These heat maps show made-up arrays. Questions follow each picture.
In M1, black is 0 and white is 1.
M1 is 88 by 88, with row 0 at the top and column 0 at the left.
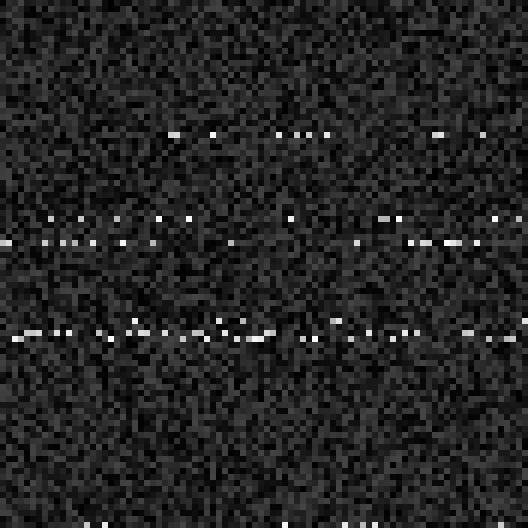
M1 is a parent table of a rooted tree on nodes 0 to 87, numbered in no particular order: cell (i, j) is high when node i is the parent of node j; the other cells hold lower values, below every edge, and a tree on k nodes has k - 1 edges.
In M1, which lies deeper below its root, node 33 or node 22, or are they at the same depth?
node 33
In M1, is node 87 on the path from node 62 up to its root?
yes
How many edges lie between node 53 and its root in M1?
0
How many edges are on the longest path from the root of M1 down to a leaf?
2
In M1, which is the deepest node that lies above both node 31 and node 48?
36
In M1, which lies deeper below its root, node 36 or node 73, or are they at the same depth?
node 73
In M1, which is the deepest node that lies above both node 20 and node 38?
40
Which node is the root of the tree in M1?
53
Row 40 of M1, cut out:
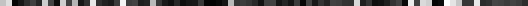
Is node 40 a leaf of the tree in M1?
no
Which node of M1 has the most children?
55
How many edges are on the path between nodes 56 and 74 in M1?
3
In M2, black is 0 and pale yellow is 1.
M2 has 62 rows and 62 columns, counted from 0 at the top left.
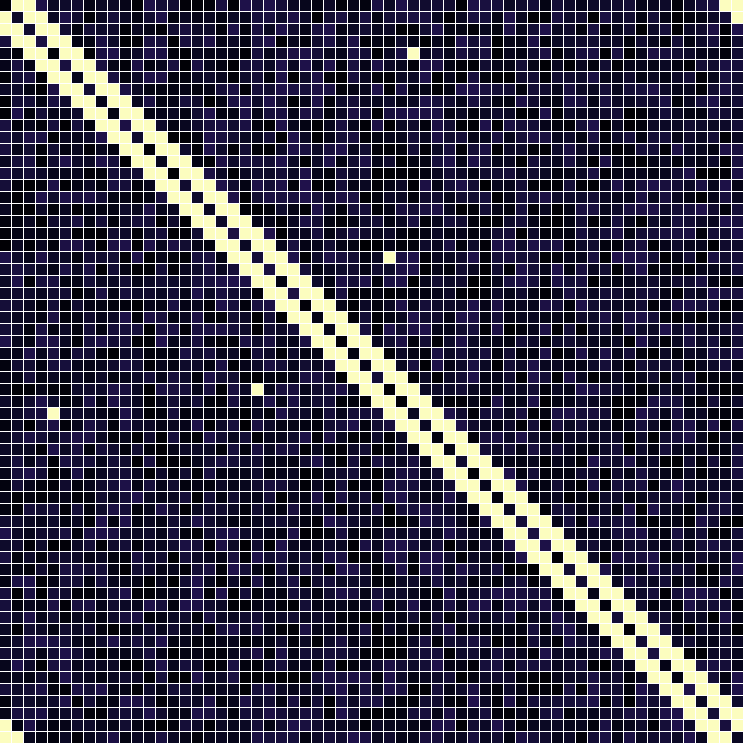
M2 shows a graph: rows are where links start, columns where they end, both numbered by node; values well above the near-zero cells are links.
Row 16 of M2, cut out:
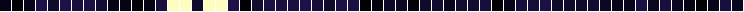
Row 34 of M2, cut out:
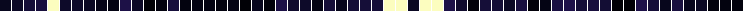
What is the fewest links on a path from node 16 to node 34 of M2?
5
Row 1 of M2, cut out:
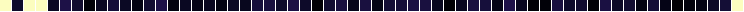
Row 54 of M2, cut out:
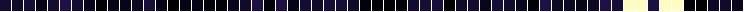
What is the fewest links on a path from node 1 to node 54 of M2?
5
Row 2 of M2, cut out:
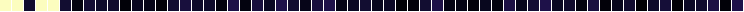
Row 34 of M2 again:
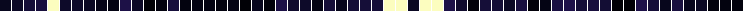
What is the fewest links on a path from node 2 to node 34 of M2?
2
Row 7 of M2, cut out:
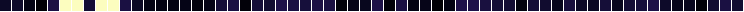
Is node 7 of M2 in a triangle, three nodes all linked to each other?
yes
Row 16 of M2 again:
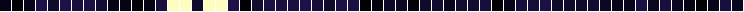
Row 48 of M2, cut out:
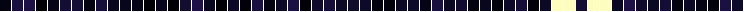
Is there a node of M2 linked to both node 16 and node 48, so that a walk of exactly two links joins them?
no
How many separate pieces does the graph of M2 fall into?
1
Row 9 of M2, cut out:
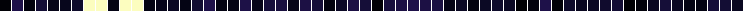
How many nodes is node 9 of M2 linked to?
4
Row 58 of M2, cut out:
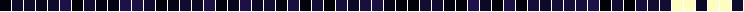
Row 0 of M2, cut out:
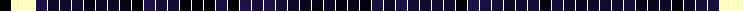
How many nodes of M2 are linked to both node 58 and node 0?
1
